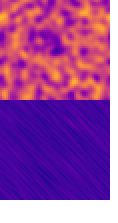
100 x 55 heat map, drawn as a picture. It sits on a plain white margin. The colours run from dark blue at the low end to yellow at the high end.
The table splits into 2 rows of 1 panel. Panel 1,1: middling, blotchy, strong in contrast. Panel 2,1: very low, slanting down to the right, faint in contrast.
